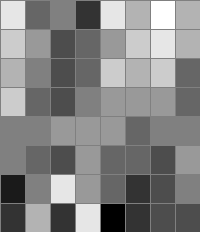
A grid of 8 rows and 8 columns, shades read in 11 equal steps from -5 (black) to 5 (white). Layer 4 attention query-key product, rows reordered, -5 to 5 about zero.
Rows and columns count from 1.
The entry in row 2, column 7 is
4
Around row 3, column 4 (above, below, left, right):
-1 0 -2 3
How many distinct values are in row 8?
5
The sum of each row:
13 11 6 2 2 -5 -5 -12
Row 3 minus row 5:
2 0 -3 -2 2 3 3 -1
